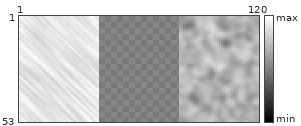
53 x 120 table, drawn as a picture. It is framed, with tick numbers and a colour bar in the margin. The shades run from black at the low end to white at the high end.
It is made of 1 by 3 panels. Panel 1,1: very high, slanting down to the right, faint in contrast. Panel 1,2: middling, checkered, faint in contrast. Panel 1,3: high, blotchy.
